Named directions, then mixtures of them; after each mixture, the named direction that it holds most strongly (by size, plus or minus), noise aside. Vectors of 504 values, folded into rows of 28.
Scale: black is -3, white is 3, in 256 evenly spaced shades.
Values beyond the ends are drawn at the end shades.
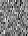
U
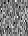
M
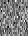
M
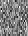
M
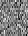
U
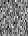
M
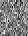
U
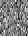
U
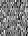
U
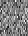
M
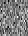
M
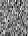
U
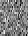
U
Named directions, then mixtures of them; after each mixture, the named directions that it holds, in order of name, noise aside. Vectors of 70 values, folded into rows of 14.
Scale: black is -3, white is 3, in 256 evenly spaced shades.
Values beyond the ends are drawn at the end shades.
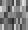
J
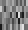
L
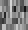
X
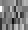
J, L, X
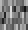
X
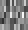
J, L, X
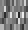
J, L, X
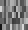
L, X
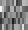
J, L, X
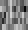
X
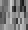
J, X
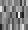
L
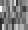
J, L, X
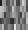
J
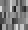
L, X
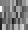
J, L, X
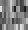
L, X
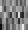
L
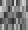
J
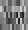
J, L, X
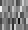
J, L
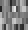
L, X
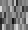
J, L, X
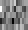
J, L, X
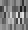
J, L, X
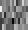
J, L, X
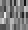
J, L, X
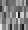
L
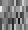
J, L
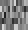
J, X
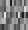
J, L, X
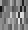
J, L, X
